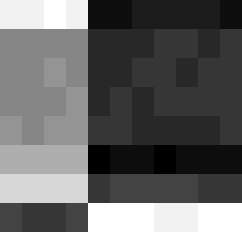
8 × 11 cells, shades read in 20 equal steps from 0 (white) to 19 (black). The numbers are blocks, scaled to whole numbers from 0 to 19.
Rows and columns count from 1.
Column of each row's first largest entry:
5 5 5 5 7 5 5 2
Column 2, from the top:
1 9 9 9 9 6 3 15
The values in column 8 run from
1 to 19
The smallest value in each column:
1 1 0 1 0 0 0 1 1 0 0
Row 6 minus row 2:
-3 -3 -3 -3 3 2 2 4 3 2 3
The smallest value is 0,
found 6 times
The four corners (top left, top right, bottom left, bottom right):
1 18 14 0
